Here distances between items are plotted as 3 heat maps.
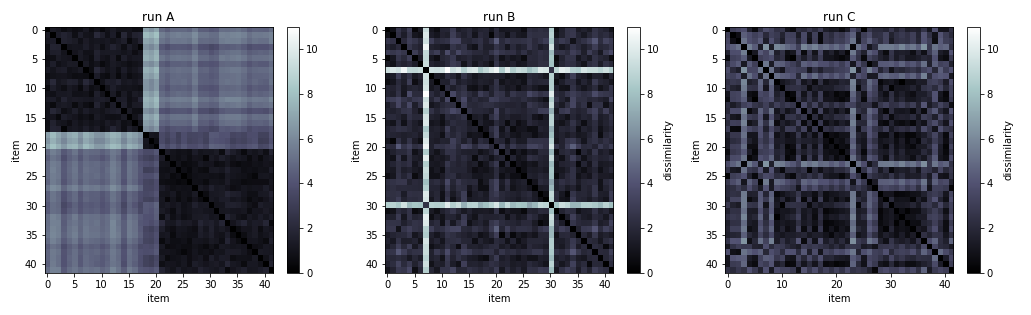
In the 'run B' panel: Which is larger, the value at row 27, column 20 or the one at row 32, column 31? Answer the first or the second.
the first
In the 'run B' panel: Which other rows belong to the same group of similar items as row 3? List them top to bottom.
0, 1, 2, 4, 5, 6, 8, 9, 10, 11, 12, 13, 14, 15, 16, 17, 18, 19, 20, 21, 22, 23, 24, 25, 26, 27, 28, 29, 31, 32, 33, 34, 35, 36, 37, 38, 39, 40, 41
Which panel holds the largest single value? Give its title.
run B
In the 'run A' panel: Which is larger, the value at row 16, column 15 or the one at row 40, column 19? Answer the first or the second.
the second
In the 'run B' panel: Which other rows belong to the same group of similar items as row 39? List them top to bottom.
0, 1, 2, 3, 4, 5, 6, 8, 9, 10, 11, 12, 13, 14, 15, 16, 17, 18, 19, 20, 21, 22, 23, 24, 25, 26, 27, 28, 29, 31, 32, 33, 34, 35, 36, 37, 38, 40, 41
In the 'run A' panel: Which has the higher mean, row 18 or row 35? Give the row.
18
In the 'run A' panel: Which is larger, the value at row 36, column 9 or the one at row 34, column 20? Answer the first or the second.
the first
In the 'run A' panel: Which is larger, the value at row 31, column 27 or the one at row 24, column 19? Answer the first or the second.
the second
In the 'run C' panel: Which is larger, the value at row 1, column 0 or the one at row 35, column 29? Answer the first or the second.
the first
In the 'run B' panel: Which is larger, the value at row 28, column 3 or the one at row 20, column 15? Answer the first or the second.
the second
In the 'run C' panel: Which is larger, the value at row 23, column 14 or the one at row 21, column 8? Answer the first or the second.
the first
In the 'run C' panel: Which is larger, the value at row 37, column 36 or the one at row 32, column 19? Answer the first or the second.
the first
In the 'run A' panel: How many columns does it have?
42
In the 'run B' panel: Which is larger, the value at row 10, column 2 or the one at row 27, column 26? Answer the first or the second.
the first
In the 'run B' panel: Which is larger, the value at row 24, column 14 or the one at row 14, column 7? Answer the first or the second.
the second
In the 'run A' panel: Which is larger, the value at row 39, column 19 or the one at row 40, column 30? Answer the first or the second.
the first
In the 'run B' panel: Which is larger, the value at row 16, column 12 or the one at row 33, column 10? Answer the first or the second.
the first
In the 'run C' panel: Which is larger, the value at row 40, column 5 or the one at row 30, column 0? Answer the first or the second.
the second
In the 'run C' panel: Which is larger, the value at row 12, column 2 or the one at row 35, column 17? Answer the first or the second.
the first
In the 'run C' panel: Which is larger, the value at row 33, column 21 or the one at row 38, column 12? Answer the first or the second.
the second
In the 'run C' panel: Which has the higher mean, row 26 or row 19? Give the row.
26
